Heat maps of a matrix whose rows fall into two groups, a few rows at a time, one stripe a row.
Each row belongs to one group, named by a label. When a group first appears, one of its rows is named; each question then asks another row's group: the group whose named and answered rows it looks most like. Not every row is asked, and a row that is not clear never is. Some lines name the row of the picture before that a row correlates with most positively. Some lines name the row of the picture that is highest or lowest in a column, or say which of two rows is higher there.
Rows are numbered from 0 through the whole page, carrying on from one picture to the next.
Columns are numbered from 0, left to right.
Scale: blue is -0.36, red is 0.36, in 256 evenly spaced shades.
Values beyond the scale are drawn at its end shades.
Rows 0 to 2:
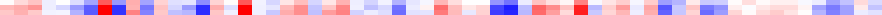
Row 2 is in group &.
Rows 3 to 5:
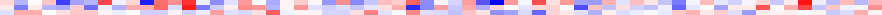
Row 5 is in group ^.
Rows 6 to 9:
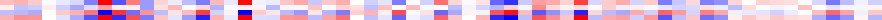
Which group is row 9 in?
&
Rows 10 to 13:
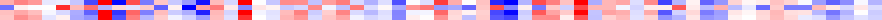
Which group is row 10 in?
&
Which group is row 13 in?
&
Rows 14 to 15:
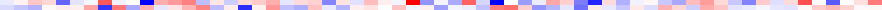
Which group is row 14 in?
^
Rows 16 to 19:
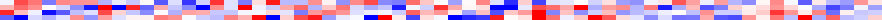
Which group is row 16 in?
^
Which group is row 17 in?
&
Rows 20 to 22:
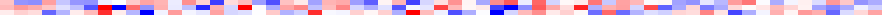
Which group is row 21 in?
&
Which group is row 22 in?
^
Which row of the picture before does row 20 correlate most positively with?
19
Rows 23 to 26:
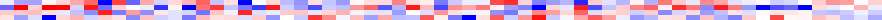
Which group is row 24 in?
^
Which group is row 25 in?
&
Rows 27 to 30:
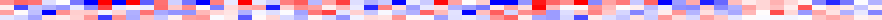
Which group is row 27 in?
&
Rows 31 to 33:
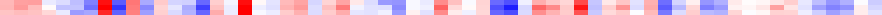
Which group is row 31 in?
&
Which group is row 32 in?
&
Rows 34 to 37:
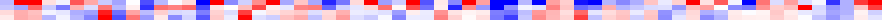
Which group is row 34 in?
^
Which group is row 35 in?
^
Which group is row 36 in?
&
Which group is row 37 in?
&
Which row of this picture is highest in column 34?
34
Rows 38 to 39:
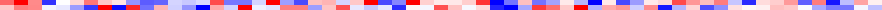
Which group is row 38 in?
^
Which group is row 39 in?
&
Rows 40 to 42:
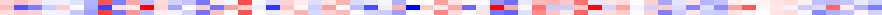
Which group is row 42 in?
&
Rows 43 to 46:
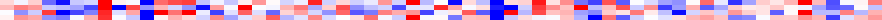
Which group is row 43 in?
^
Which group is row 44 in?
&
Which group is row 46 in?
^
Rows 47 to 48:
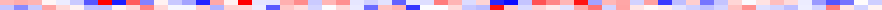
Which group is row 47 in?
&
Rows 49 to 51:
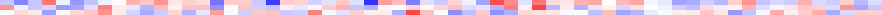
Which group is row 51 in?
^
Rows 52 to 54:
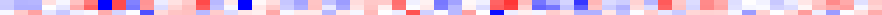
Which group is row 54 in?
^
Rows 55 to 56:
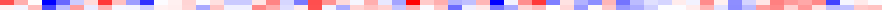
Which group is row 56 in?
^
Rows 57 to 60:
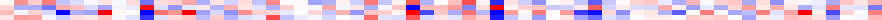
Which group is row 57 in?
^
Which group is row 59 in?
^
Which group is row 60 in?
^
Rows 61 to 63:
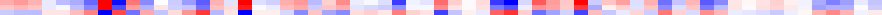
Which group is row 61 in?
&
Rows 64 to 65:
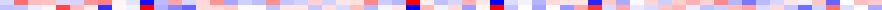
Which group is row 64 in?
^
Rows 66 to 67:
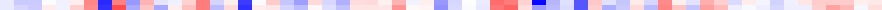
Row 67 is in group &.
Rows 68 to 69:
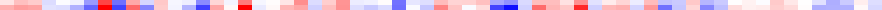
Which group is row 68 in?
&
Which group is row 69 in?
&
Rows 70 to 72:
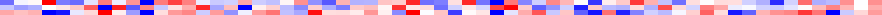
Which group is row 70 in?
^
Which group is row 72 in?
^
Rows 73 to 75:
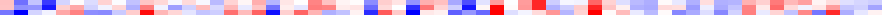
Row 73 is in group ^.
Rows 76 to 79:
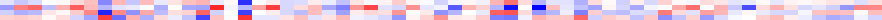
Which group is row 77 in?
^
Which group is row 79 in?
&
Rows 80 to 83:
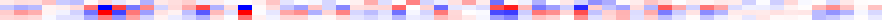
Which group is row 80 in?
^
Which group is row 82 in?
&
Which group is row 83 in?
&
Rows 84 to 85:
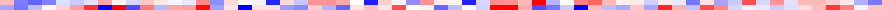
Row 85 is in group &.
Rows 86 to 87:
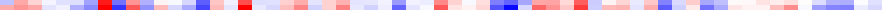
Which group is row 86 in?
&
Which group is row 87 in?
&
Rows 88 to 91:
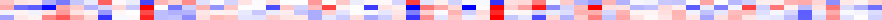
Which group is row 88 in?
^
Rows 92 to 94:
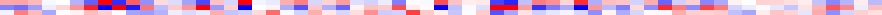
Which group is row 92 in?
&
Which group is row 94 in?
^
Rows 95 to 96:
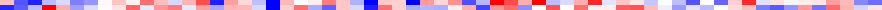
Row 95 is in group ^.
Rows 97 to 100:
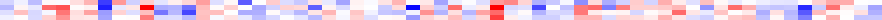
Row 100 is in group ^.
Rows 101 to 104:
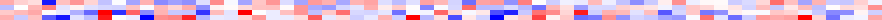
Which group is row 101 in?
^
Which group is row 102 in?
^
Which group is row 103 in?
&
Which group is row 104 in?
^
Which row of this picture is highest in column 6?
101
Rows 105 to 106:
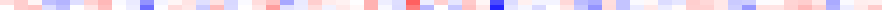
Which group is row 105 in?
^
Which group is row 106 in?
^
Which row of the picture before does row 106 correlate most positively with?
104
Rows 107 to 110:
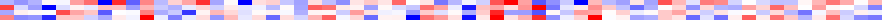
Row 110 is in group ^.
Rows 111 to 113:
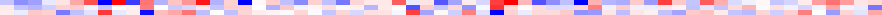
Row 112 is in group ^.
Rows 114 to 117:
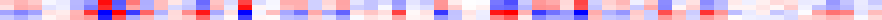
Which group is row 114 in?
&
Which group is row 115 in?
&
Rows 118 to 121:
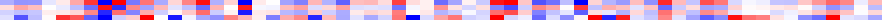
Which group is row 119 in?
&
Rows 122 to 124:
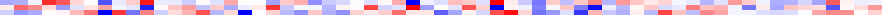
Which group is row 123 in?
^
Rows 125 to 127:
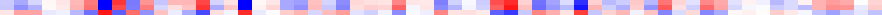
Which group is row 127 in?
&
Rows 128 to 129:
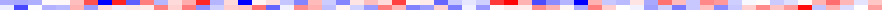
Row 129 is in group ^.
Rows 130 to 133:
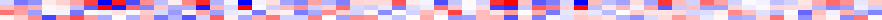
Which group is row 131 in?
&
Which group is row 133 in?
^
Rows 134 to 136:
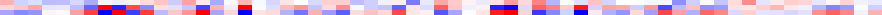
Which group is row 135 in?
&
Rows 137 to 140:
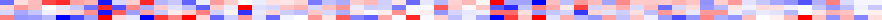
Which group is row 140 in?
^
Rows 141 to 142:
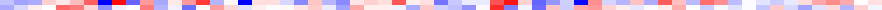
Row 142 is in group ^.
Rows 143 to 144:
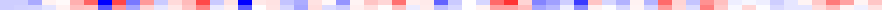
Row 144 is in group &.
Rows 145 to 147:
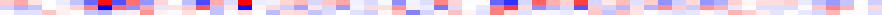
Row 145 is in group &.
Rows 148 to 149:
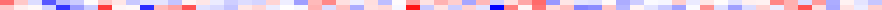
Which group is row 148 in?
^
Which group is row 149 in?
^
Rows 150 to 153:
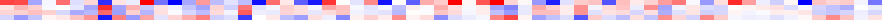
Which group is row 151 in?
&
